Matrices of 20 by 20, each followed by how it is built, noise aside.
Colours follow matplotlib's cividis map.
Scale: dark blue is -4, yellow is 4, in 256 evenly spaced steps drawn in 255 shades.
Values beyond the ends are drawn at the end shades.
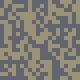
noise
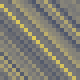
Toeplitz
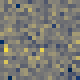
noise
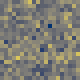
noise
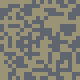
noise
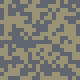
noise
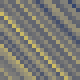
Toeplitz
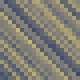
Toeplitz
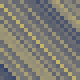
Toeplitz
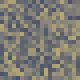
noise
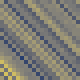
Toeplitz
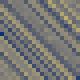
Toeplitz
